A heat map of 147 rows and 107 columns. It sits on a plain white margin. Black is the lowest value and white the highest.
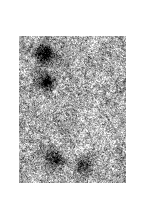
Four dips sink into the field. The texture is blotchy. The ninth with the lowest average is the top left. The halves do not mirror each other.
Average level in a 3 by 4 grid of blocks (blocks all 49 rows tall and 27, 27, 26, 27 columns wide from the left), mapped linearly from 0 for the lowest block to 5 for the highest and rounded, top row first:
0054 / 3354 / 3124
